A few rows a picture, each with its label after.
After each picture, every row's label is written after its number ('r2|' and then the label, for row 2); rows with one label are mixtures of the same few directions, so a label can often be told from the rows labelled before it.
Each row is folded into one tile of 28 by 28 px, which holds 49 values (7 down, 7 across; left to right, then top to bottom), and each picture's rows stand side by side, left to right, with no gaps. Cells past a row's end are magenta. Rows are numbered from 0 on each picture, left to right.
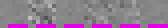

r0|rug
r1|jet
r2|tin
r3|jet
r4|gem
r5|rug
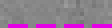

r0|jet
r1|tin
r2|gem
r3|gem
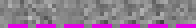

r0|gem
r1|jet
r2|gem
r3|rug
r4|rug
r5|rug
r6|tin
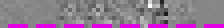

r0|jet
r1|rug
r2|tin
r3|tin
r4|jet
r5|gem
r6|tin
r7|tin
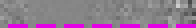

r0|jet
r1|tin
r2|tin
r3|tin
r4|tin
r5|gem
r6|gem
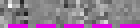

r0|gem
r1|rug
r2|gem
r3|rug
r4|tin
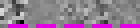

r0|rug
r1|rug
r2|tin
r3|rug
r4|jet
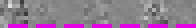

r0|gem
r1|tin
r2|rug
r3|rug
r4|jet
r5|tin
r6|jet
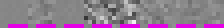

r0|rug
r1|rug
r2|tin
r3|jet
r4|rug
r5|jet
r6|gem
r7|rug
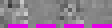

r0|gem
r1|rug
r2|tin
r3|gem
